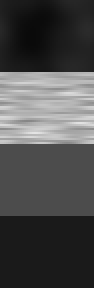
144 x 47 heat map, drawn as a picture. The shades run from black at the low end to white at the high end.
It is made of 4 by 1 panels. Panel 1,1: very low, smooth, faint in contrast. Panel 2,1: high, streaked across. Panel 3,1: low, flat. Panel 4,1: very low, flat.
